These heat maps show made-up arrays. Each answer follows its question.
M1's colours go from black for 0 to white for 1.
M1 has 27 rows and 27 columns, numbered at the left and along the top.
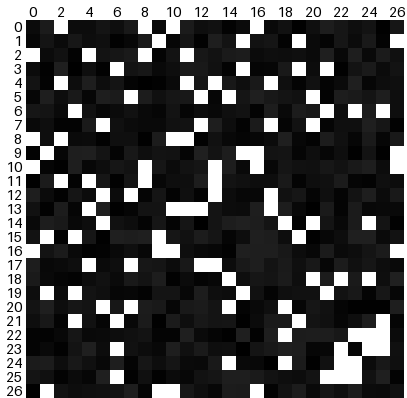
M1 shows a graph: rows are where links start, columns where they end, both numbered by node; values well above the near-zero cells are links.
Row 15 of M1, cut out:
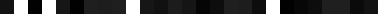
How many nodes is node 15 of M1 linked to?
4
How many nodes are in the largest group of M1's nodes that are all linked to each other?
3
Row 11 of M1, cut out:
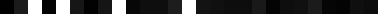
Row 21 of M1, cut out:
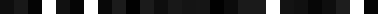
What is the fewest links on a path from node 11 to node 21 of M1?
6
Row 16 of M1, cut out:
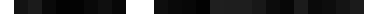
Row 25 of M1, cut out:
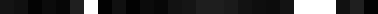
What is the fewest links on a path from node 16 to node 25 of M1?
5
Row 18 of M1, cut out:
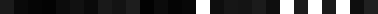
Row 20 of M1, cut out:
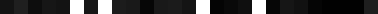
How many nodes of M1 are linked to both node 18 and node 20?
1
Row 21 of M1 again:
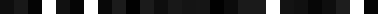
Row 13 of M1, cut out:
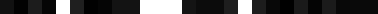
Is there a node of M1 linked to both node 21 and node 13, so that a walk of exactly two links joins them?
no
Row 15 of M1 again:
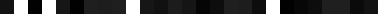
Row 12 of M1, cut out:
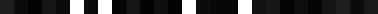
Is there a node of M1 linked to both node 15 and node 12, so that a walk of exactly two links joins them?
no
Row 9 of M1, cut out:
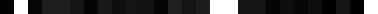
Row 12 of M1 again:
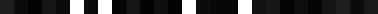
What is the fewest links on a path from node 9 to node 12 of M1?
4
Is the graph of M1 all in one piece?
yes
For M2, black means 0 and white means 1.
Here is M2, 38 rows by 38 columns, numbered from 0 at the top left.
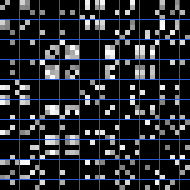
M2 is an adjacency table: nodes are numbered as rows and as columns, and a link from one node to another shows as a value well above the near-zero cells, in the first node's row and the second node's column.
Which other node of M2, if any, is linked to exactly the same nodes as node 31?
node 12
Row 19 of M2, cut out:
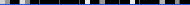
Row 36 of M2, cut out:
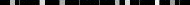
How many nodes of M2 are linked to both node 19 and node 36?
0
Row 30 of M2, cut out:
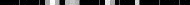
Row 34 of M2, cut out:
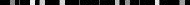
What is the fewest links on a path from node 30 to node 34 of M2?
3
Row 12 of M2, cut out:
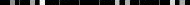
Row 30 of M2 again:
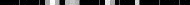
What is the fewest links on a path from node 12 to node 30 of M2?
3
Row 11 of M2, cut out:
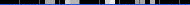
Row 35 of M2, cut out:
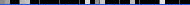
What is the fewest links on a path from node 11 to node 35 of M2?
5
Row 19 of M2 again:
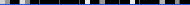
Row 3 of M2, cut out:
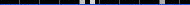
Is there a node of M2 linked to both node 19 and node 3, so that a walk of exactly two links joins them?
yes
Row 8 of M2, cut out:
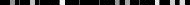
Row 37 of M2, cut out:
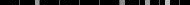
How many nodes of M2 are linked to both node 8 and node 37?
0
